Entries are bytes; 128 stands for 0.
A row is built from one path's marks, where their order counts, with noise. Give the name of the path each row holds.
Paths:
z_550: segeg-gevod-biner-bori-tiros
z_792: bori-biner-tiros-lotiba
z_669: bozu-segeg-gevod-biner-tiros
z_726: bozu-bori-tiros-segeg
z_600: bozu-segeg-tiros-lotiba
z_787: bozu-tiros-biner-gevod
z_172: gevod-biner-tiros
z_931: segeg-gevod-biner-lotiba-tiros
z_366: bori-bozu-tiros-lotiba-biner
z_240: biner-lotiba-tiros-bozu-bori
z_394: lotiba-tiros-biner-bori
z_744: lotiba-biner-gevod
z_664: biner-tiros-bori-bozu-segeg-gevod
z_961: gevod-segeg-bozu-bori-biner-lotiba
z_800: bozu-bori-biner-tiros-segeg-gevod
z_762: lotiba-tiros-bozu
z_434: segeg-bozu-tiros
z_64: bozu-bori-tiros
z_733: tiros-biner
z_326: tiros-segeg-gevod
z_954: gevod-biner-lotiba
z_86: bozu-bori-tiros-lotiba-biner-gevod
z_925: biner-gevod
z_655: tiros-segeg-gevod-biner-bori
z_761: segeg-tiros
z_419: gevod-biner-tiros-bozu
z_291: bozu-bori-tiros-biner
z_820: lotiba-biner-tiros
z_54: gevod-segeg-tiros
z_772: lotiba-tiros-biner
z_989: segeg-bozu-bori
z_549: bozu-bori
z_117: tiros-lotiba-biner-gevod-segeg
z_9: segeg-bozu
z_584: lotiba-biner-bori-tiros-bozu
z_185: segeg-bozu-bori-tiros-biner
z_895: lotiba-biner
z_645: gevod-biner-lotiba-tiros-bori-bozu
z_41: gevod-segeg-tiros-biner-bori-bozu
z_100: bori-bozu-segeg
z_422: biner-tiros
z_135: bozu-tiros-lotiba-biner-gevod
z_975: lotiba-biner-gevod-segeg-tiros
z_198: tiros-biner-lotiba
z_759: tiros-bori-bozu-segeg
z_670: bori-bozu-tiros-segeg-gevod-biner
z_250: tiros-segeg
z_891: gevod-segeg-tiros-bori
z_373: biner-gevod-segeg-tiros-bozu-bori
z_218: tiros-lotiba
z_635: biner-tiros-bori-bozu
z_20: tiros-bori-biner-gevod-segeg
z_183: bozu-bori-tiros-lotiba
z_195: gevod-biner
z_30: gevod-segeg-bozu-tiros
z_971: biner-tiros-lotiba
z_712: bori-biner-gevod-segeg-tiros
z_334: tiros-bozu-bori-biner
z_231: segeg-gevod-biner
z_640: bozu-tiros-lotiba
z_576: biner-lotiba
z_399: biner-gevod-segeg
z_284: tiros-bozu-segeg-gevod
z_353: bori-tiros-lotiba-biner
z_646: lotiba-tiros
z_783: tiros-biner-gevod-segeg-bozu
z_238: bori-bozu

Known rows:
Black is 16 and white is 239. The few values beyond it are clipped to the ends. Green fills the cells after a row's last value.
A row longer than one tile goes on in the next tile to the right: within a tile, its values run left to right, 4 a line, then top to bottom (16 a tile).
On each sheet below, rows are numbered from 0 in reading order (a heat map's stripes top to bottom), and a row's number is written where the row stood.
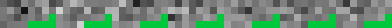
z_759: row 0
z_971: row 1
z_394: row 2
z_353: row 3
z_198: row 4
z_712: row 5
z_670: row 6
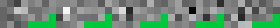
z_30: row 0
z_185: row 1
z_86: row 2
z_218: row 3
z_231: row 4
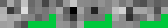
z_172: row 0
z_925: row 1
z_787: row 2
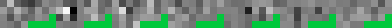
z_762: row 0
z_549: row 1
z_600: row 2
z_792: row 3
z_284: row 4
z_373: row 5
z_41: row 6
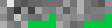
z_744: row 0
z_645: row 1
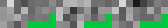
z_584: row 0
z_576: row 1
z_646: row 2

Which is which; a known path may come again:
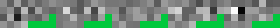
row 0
z_931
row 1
z_334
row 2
z_891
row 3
z_640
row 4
z_291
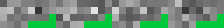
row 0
z_635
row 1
z_761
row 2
z_422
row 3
z_975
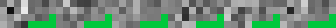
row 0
z_195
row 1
z_762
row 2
z_645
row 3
z_231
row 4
z_576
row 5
z_954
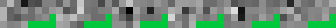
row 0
z_394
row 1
z_419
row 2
z_925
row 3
z_240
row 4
z_800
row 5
z_366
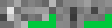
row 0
z_989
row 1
z_373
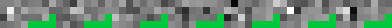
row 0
z_185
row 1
z_30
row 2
z_733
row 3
z_399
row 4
z_238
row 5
z_669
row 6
z_183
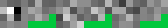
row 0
z_64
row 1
z_9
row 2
z_670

